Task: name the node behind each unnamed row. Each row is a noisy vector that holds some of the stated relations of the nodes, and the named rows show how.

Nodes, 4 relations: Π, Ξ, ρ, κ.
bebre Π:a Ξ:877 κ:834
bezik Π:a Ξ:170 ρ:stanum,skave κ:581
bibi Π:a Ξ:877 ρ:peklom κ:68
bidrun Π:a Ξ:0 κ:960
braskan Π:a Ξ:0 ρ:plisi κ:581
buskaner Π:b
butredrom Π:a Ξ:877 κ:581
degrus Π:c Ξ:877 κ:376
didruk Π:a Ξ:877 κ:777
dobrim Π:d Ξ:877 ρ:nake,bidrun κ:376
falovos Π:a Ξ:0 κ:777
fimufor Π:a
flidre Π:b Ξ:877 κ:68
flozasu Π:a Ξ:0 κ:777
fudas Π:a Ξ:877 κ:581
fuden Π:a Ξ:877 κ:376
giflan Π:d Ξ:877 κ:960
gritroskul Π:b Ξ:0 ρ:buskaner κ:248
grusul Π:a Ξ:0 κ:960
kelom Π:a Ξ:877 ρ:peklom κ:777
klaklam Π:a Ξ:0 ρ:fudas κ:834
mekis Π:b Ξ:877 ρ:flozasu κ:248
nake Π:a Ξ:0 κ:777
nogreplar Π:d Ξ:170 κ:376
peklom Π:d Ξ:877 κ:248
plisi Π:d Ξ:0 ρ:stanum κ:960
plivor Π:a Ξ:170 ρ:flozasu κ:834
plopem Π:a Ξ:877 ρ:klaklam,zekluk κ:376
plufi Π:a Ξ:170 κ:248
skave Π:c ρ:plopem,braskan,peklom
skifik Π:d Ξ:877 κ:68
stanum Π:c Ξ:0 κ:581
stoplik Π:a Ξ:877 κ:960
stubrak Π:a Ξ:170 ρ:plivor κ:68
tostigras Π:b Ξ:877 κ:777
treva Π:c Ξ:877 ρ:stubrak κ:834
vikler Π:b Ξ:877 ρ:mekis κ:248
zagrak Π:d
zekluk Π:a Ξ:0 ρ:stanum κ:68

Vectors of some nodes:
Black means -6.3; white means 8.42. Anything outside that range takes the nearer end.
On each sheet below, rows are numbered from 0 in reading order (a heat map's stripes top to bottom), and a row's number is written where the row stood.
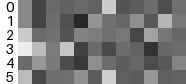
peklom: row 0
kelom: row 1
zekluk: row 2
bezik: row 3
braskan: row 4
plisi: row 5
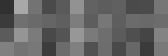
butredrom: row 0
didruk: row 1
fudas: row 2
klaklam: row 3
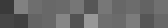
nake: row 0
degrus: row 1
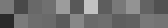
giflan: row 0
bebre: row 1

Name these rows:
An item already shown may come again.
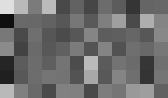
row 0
bezik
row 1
vikler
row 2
skave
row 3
plopem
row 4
zagrak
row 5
zagrak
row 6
flidre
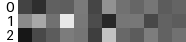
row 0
degrus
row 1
plivor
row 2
dobrim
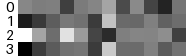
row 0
stanum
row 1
dobrim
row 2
stubrak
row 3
dobrim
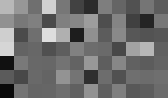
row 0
plufi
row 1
stanum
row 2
nogreplar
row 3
bibi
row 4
treva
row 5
fuden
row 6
treva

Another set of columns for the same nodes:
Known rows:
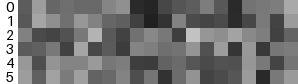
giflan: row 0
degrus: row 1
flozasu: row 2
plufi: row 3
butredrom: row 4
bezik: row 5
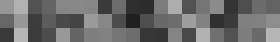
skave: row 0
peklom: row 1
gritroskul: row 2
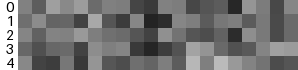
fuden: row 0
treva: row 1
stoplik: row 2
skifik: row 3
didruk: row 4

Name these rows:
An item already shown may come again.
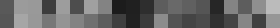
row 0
nogreplar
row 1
degrus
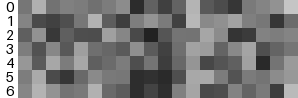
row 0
plisi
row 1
flozasu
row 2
peklom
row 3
plivor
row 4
bezik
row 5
zagrak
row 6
stanum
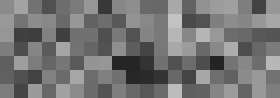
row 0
klaklam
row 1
zekluk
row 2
kelom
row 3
plivor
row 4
dobrim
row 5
flidre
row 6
stubrak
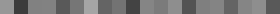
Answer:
bibi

